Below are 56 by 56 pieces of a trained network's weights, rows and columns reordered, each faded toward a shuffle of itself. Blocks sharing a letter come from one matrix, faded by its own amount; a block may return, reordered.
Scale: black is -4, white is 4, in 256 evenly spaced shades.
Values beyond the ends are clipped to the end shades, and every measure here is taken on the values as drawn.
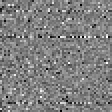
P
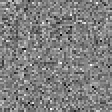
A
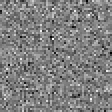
A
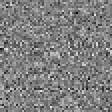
P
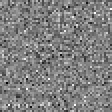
A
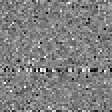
P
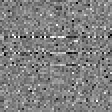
P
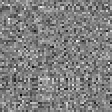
P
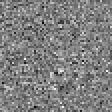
A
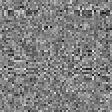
P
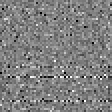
P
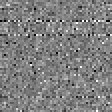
P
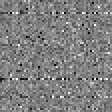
P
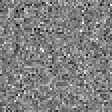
A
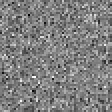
A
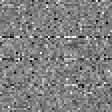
P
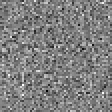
A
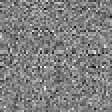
P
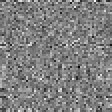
P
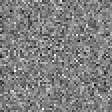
A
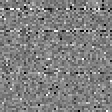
P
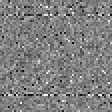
P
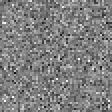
A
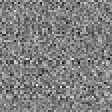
P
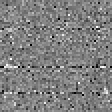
P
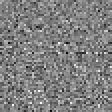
P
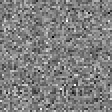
A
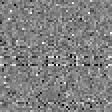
P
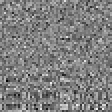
P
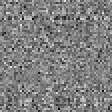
P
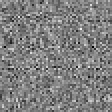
P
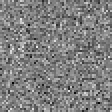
A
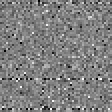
P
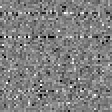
P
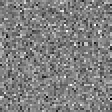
A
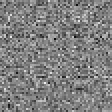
P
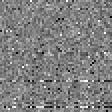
P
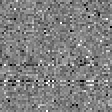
P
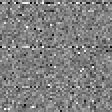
P
